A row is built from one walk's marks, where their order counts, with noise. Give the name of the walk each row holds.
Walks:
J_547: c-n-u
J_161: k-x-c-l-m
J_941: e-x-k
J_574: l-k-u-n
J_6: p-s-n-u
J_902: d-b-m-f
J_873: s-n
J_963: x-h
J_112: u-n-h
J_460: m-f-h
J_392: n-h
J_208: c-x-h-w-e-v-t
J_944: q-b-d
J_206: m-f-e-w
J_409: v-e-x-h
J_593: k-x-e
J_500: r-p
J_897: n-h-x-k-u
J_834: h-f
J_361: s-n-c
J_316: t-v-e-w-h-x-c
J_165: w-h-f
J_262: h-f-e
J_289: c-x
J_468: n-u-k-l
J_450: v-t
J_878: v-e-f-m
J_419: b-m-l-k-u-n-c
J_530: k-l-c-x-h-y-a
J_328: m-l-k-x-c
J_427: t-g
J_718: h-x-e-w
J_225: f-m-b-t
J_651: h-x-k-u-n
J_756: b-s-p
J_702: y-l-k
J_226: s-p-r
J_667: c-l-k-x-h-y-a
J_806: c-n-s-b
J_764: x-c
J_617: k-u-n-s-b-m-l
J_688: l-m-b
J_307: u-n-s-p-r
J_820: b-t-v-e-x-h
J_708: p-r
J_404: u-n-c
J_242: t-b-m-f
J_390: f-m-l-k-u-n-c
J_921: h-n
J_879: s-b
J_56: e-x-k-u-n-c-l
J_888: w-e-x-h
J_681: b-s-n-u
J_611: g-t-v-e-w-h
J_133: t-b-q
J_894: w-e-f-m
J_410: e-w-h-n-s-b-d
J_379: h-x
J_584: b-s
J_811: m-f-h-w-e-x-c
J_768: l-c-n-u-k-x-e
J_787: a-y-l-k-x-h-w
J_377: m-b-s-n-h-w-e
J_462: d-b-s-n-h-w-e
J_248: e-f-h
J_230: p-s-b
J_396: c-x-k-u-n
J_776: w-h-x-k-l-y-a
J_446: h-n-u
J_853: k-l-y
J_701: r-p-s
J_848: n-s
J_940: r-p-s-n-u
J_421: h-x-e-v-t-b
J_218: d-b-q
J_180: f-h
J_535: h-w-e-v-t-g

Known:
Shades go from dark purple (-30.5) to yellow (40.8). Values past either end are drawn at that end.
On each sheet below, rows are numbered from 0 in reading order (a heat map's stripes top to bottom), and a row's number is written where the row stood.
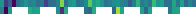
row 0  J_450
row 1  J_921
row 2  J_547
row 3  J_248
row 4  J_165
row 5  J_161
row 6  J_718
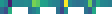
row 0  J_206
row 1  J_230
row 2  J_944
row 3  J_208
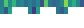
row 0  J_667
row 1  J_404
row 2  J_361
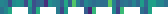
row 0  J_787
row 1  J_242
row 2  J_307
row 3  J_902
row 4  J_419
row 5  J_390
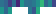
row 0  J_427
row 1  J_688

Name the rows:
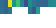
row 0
J_873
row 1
J_316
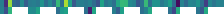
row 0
J_584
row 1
J_651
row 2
J_180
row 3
J_409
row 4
J_768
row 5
J_410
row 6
J_460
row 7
J_811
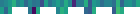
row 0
J_530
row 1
J_878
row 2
J_834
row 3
J_225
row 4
J_888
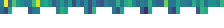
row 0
J_289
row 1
J_226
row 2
J_379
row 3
J_820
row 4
J_56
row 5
J_218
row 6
J_462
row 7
J_894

